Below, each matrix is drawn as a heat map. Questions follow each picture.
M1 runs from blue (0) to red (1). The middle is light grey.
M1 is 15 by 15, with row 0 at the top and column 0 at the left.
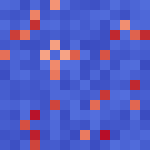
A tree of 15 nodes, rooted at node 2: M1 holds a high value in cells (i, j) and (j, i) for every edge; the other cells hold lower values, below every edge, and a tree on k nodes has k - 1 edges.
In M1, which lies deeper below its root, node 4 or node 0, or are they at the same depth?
the same depth
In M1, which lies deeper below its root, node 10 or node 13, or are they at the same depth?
node 10
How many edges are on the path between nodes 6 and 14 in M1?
5
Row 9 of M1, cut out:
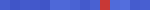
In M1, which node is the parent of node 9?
10
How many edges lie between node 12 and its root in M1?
1
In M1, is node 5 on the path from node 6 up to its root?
yes
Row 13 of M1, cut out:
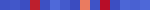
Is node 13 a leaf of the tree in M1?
no
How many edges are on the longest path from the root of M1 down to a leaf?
5
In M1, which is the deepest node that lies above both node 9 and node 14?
3
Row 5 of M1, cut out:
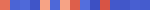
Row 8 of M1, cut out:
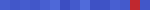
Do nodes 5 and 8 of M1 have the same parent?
no
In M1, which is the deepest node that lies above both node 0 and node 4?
5
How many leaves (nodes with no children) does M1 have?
10
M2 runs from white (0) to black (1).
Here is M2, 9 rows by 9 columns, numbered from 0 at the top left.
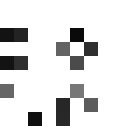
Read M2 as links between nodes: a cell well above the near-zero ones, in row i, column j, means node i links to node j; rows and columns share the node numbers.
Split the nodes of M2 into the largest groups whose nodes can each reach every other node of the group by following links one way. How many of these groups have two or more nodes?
0
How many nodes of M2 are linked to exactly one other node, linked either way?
0
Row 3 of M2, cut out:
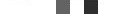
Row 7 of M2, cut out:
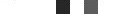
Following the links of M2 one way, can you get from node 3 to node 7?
no
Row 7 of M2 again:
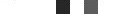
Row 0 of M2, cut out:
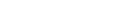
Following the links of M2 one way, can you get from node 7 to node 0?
yes
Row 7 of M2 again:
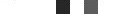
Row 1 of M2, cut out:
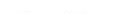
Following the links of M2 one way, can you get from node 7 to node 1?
yes
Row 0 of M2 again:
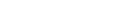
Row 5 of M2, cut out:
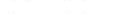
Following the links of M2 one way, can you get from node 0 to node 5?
no
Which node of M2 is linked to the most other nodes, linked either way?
node 4
